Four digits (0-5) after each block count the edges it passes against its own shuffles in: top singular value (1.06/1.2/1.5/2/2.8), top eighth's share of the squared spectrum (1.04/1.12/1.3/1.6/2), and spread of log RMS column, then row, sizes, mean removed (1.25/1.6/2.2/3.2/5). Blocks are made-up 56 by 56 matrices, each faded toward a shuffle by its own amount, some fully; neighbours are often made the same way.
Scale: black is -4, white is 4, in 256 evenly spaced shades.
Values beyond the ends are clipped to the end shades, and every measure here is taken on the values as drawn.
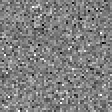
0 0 0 0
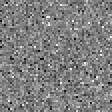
1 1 0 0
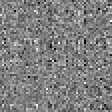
4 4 2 2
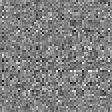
4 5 3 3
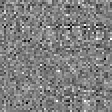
4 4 2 2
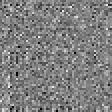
4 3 2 2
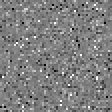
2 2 0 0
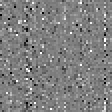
3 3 2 0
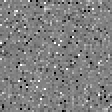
1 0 0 0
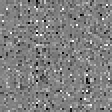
3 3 2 0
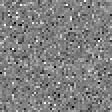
0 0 0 0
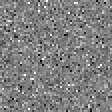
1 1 0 0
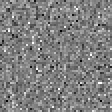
3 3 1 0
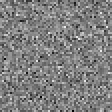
0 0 0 2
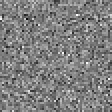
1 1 0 2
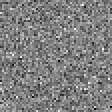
0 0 0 0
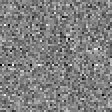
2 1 0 2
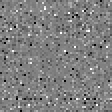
3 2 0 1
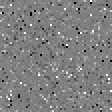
0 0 0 0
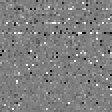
3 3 0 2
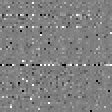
4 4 1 2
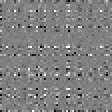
4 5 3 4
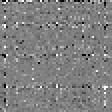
4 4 1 2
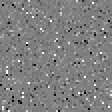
0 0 0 0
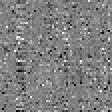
3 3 2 1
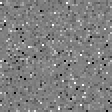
0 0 0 0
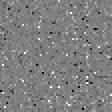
1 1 0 0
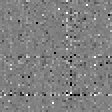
3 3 2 2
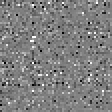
1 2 2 2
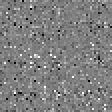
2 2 2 2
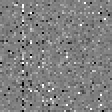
2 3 1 1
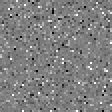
0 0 0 0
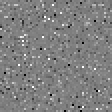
0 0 0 0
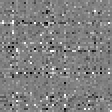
2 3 2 3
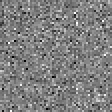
3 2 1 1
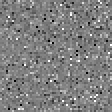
1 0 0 0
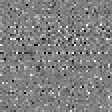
3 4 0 2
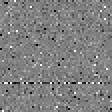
4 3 0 1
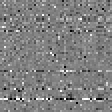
4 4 1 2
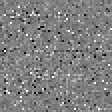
3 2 0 1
